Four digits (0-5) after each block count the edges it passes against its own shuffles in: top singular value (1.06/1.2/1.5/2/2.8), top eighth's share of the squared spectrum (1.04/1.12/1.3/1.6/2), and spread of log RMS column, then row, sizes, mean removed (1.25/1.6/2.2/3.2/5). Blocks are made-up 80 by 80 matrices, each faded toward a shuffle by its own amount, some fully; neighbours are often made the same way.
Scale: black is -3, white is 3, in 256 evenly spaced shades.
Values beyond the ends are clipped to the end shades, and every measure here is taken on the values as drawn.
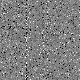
2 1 1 0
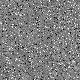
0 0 0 0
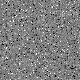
0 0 0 0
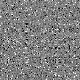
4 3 1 2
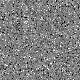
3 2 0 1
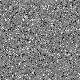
2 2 0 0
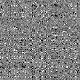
4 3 2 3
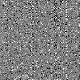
4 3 2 1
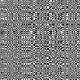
5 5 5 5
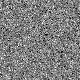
0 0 0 0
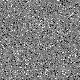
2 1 0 0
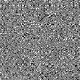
4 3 2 2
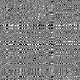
5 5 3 4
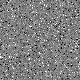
0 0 0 0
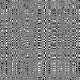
5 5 4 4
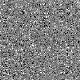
3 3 2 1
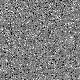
2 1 0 0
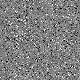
3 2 1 1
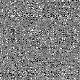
3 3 1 2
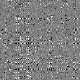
4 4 3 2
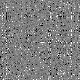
4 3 2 2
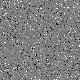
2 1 0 0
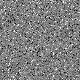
2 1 0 0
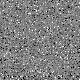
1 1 0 1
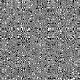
4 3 2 2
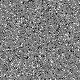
1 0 0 0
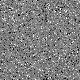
2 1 0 0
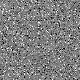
3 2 1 0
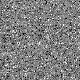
3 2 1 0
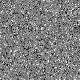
3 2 0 0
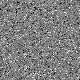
1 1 0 0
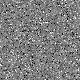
0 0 0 0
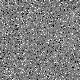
2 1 0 0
